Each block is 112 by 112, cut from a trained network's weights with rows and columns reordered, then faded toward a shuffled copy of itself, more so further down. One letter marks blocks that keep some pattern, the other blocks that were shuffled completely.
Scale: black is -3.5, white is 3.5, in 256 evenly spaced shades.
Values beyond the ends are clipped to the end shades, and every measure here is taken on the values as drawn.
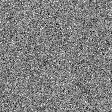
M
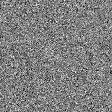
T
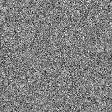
T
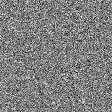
T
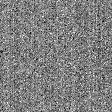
T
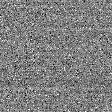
T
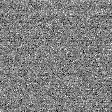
T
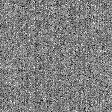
T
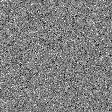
M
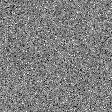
M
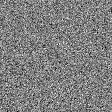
M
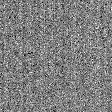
T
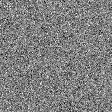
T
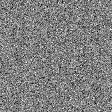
T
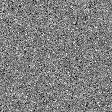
M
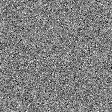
T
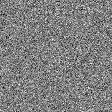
T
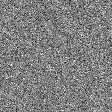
M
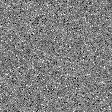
M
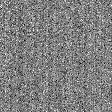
T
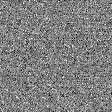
T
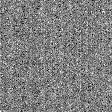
T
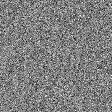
T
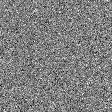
M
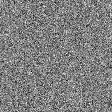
T
